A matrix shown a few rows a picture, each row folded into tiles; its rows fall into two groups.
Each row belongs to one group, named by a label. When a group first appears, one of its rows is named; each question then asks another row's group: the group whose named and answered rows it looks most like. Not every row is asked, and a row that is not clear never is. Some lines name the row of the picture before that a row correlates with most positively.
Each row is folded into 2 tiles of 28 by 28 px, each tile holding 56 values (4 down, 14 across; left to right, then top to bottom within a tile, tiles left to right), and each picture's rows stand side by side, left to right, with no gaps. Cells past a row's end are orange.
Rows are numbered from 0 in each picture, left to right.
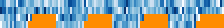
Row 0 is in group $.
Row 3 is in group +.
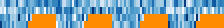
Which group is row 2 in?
+
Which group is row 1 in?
$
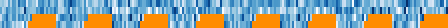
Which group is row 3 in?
+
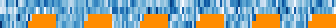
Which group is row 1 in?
+
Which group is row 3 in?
+
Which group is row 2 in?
$
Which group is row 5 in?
+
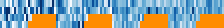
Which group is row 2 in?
$
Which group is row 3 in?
+
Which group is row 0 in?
+
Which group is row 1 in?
+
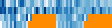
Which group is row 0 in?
$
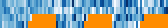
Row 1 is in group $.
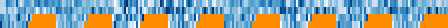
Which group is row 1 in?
$
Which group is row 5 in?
$
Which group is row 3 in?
$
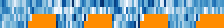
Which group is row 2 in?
+
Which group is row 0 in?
+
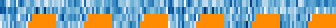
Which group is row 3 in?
$
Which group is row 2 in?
+
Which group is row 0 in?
$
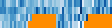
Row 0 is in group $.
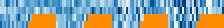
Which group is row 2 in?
+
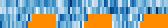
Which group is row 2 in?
$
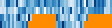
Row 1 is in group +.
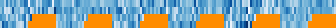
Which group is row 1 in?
$
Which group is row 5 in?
+
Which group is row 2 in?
+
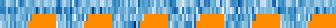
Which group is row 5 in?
$
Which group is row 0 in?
$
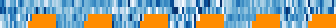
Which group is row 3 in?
+
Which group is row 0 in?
$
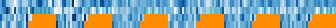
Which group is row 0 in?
+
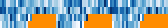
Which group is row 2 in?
$
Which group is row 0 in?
$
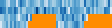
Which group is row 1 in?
+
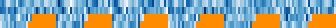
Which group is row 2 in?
+
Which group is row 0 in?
$
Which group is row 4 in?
+
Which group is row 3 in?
$
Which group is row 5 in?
+
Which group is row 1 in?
+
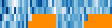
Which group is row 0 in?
+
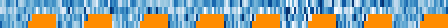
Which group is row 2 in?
$
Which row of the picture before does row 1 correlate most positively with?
1
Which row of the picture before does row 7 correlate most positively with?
1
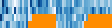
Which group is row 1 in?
$
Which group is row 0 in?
+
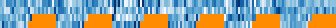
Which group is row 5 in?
$
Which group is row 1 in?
+
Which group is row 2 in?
+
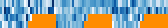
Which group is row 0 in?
+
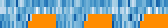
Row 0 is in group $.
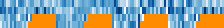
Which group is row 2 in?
+
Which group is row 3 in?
$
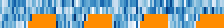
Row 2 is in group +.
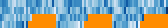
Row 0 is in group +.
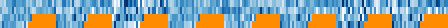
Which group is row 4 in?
$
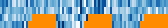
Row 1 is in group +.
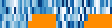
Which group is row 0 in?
+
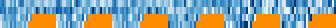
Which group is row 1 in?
$
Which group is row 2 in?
$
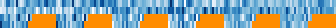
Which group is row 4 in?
$
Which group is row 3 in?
$
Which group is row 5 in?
+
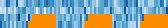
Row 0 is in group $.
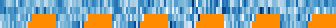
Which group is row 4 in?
$
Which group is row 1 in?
+
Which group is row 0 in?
$
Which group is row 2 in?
+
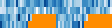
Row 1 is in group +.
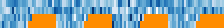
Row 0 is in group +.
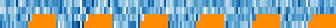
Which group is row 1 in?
+
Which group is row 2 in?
+
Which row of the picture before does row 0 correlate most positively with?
2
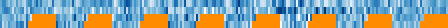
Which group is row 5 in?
$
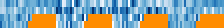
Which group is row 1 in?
$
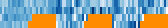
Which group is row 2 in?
+
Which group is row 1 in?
$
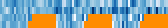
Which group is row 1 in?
$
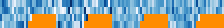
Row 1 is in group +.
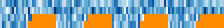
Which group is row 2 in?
+
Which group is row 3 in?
$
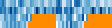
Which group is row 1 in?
$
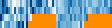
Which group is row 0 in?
+
